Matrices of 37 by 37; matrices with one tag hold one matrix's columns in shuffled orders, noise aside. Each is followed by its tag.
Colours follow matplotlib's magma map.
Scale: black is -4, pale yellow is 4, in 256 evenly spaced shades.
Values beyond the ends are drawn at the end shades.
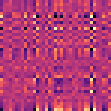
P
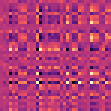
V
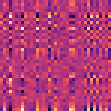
P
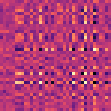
V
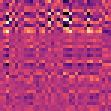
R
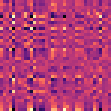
P
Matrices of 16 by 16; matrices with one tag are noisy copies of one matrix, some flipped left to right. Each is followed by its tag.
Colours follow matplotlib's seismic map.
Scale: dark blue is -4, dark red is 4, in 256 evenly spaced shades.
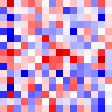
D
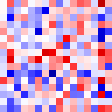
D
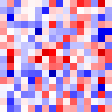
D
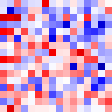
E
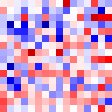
E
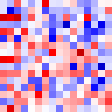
E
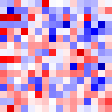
E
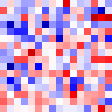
E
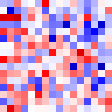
E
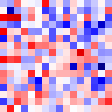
E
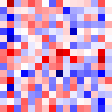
D
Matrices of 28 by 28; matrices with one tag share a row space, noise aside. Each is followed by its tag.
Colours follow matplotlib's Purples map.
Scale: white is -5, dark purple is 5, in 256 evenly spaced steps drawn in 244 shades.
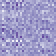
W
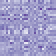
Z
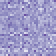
Z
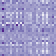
W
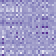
W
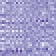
W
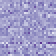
Z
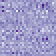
W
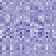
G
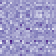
G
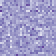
G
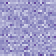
Z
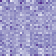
G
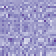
Z
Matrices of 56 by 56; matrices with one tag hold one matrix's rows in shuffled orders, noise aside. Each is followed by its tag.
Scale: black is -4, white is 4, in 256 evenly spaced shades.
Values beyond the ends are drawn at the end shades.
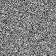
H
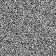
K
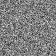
H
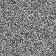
K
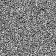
H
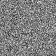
K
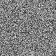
K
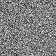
K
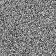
K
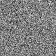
K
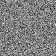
H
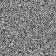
H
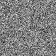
H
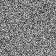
H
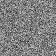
K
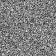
H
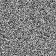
H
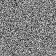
K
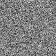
K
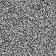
H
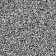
H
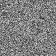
H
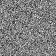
K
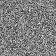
K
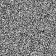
H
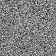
H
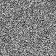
H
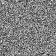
H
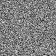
H
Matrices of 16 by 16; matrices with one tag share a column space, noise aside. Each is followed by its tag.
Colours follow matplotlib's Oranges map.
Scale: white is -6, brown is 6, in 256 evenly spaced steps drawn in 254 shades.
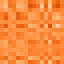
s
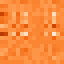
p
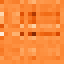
p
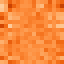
s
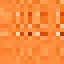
p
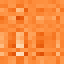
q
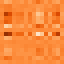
p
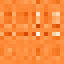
p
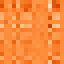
s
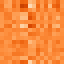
s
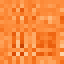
q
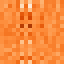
s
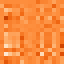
q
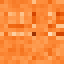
p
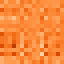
q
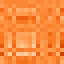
q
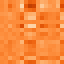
s
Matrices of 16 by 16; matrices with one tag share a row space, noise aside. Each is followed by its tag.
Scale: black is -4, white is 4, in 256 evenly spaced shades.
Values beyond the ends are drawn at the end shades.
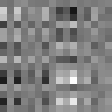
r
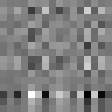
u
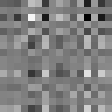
u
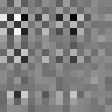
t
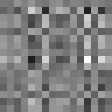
u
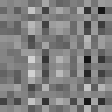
u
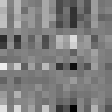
r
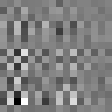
t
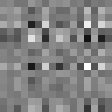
u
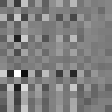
t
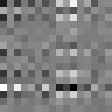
r
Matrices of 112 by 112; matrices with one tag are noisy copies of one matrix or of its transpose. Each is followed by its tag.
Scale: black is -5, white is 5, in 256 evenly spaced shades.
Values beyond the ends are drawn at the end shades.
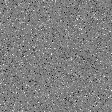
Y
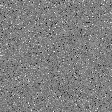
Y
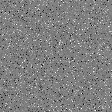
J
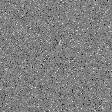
J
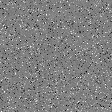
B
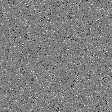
B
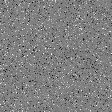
Y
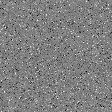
B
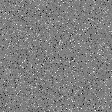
J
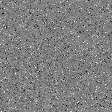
B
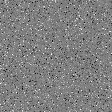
Y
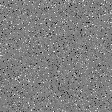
Y
